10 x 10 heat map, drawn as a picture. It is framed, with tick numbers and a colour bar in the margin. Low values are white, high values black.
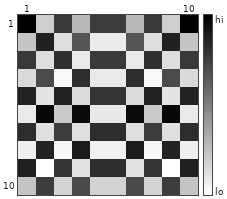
The field is checkered. There is no overall slope. It is mirror symmetric from left to right. No single row or column stands out from its neighbours. On average the colour sits 50% of the way up the scale.
